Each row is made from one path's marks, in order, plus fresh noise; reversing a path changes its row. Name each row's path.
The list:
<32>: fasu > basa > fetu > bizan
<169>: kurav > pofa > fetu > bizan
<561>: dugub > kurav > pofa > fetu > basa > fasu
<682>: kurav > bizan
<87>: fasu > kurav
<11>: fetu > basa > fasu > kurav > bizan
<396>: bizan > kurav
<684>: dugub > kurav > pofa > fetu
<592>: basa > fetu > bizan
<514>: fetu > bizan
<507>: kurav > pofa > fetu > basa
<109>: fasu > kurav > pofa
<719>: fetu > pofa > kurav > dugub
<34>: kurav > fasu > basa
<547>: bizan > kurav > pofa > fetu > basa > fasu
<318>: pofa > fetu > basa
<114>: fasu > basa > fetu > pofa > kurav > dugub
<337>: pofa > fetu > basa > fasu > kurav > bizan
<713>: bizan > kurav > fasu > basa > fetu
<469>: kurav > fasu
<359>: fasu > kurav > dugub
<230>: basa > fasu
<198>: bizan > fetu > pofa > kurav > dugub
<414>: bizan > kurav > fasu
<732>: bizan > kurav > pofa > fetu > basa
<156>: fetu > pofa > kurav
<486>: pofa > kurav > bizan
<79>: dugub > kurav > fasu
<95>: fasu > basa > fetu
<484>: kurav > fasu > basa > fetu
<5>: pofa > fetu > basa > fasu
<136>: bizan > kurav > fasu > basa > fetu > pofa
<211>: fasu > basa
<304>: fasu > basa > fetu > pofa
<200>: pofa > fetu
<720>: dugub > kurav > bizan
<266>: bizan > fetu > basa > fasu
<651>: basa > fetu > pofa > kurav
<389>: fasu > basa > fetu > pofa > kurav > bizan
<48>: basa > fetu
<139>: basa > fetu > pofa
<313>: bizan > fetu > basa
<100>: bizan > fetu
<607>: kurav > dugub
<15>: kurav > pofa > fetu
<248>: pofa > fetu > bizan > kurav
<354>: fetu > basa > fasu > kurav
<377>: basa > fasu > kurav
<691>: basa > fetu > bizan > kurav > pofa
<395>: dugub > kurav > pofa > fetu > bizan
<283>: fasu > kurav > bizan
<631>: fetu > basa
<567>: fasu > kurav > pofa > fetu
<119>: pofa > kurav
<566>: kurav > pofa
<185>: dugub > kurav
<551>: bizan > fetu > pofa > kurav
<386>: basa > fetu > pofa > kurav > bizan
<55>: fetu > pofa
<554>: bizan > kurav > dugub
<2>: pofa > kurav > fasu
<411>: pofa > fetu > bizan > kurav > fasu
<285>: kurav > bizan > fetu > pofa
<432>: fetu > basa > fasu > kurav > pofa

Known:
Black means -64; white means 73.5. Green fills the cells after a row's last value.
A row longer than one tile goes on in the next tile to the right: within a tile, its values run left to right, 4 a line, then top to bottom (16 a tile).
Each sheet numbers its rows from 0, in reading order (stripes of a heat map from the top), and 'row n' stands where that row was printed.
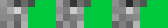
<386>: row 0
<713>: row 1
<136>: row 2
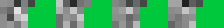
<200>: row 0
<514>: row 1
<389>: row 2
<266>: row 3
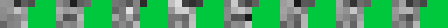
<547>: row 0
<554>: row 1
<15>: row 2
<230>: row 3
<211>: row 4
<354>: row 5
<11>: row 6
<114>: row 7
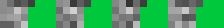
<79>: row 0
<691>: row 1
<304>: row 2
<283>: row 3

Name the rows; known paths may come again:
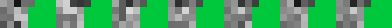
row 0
<55>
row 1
<230>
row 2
<100>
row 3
<720>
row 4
<304>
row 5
<551>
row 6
<136>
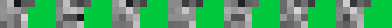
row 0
<156>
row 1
<211>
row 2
<5>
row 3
<561>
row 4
<554>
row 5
<507>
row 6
<318>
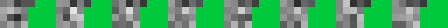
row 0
<359>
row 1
<200>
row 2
<285>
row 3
<713>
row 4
<95>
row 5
<432>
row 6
<651>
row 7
<79>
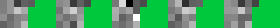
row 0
<732>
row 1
<691>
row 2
<119>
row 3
<313>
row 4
<32>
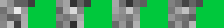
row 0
<48>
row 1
<139>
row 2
<11>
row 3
<109>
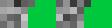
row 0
<719>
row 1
<607>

